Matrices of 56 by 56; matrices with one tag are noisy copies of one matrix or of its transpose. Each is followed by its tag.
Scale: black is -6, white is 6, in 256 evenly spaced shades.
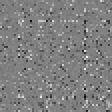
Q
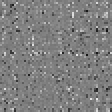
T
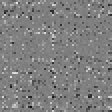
T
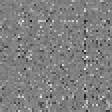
Q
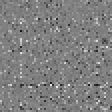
Q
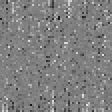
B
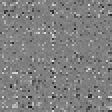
T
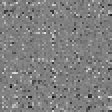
T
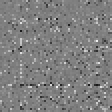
Q
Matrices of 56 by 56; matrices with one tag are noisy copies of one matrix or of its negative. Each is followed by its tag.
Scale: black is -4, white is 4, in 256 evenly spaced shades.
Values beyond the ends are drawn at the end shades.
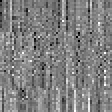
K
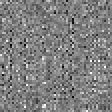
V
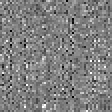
V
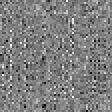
V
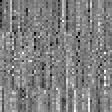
K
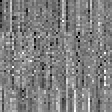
K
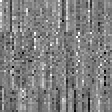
K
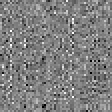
V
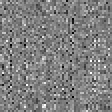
V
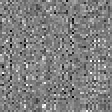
V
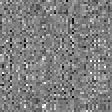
V
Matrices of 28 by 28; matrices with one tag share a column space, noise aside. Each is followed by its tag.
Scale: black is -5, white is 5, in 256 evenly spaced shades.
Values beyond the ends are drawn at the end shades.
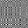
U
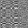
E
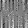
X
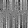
X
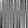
X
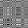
U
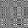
U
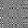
E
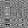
U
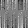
X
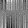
X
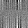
X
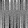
X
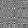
E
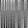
X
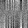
X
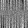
X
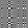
E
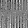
X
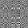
E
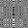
U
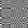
E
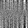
X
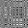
U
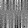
X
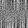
X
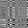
U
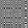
E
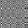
E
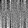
X
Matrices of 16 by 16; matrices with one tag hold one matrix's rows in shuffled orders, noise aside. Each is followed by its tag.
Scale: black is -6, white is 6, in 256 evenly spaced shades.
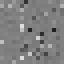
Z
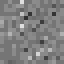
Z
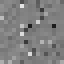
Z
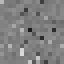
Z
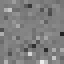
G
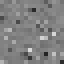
G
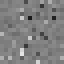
Z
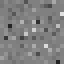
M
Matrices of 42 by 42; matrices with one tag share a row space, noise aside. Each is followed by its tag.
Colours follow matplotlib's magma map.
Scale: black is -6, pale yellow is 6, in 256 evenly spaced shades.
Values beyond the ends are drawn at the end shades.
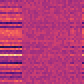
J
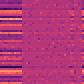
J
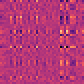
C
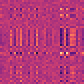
C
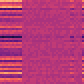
J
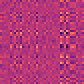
C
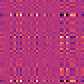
C
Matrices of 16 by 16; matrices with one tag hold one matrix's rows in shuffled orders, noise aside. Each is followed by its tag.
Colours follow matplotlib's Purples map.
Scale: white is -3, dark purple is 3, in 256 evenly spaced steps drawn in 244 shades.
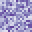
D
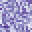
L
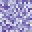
L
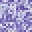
D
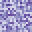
D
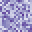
L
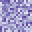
L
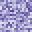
D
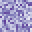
L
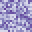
D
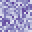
L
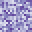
D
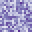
D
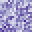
D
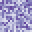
D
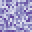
D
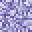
L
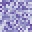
L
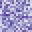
L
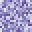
L
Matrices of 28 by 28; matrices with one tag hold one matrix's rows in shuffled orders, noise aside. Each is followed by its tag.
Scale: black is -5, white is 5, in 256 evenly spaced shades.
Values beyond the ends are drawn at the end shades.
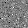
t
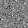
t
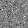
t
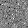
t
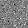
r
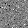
t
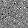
r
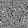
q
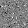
t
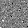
q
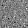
r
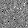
r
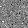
q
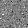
q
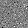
r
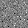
r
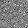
r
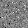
t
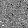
q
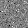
t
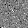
t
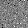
r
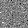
q
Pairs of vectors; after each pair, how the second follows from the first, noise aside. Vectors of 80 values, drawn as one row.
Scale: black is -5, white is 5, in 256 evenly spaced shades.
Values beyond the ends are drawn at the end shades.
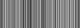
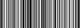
scaled up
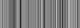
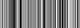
scaled up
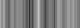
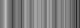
wrapped around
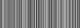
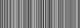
reversed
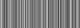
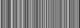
wrapped around
